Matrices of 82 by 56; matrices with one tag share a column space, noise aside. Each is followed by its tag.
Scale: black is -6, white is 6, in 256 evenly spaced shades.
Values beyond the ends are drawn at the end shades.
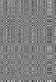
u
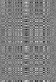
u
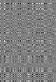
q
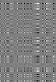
q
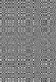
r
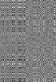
r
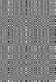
u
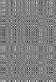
u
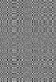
r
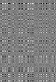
q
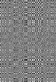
r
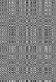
u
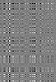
q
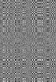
r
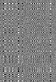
q
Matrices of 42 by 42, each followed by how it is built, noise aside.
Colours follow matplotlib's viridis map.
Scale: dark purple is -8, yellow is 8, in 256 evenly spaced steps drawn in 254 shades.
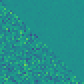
lower triangular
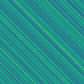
Toeplitz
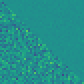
lower triangular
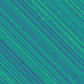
Toeplitz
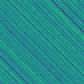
Toeplitz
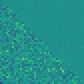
lower triangular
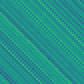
Toeplitz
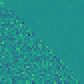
lower triangular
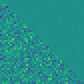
lower triangular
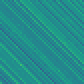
Toeplitz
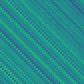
Toeplitz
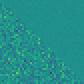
lower triangular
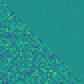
lower triangular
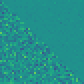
lower triangular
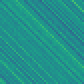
Toeplitz
